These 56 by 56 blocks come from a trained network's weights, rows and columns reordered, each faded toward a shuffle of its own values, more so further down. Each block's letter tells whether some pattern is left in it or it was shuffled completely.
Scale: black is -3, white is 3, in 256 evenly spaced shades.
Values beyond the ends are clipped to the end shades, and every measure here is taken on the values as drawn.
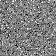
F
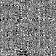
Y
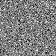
F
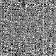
Y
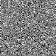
Y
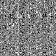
Y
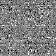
Y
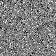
F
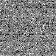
Y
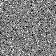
F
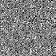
Y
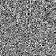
Y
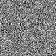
Y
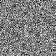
Y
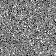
F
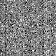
Y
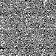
Y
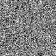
Y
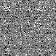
Y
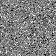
F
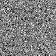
Y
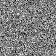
F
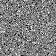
F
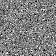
F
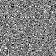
Y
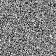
F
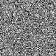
Y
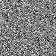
F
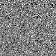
Y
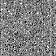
Y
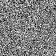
F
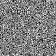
Y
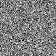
Y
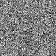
Y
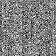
Y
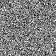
F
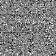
Y
